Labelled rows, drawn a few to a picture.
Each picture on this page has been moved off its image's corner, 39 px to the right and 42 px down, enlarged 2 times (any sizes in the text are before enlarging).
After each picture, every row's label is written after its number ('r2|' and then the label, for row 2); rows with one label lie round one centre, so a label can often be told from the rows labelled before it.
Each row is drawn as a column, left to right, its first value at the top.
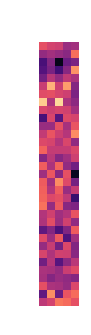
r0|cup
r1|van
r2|cup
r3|van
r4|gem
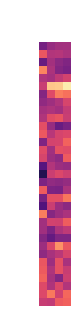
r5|gem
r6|van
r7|van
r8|van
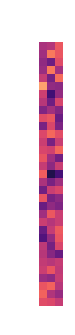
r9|van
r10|gem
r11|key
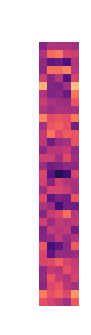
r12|van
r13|gem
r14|gem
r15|gem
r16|van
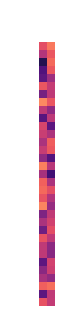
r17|cup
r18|key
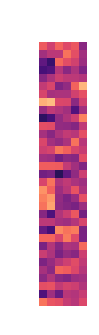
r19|cup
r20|cup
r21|key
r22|key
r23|key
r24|van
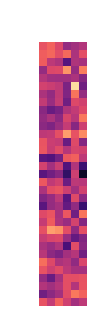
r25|key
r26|key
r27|key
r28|gem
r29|van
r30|gem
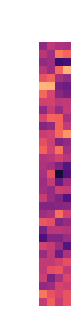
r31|van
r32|van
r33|gem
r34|gem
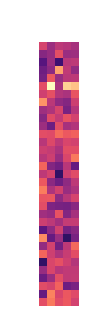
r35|cup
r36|van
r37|gem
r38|van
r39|van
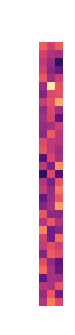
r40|key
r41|van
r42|cup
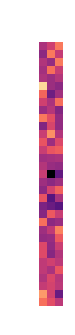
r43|van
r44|gem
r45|key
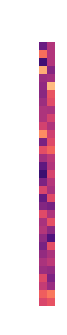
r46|gem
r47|van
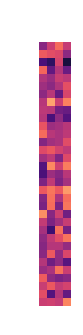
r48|gem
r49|cup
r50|key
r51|cup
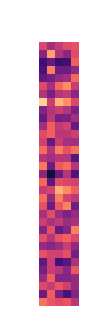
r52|cup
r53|gem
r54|cup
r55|cup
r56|key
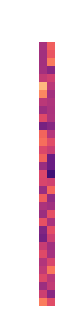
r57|van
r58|key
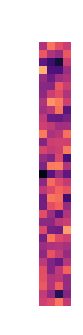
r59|gem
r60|cup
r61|cup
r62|key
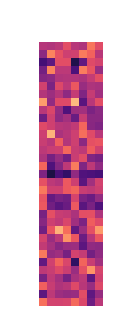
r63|cup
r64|gem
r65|key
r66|key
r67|cup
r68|gem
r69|key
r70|key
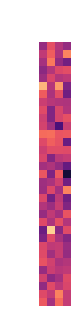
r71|van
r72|key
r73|van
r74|gem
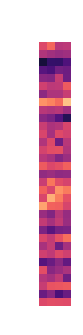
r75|cup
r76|cup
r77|cup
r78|cup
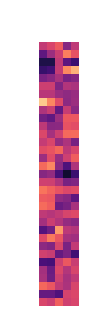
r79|cup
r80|cup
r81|key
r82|gem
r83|gem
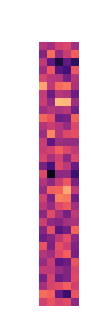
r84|van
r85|gem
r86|cup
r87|cup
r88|gem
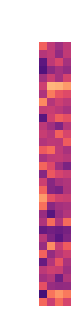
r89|cup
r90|van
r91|van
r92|van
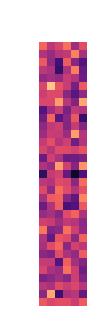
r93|key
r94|van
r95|cup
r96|key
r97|gem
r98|cup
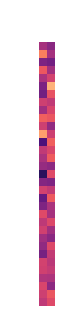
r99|gem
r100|van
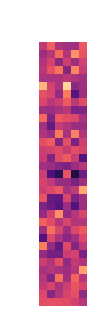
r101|van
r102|key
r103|gem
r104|van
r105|gem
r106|key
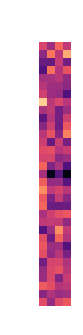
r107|cup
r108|gem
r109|key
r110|gem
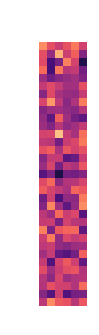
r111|key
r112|cup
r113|gem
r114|key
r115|key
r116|cup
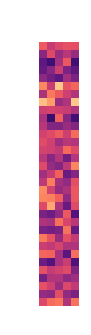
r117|cup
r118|cup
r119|van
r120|key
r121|cup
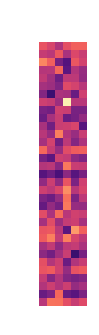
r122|key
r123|key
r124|gem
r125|cup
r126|key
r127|key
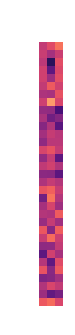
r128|key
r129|cup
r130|key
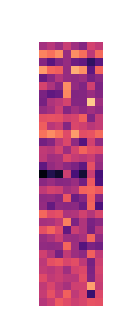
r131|gem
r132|gem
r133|gem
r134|van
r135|gem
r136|gem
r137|cup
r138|gem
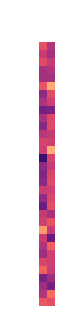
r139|key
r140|van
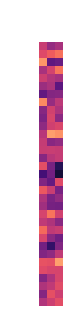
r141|key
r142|gem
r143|gem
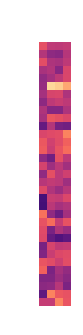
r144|key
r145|van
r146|van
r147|van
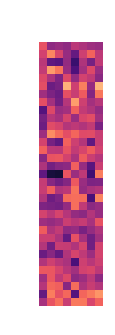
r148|key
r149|gem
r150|gem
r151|van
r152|cup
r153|van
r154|gem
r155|van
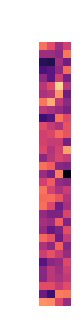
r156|cup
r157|cup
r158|van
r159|gem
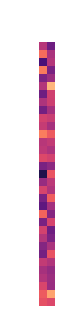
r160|gem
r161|van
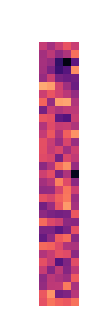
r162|van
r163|van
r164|cup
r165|cup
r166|gem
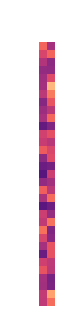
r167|key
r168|van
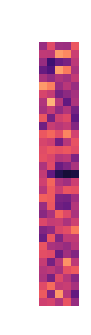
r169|van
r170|cup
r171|gem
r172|gem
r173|key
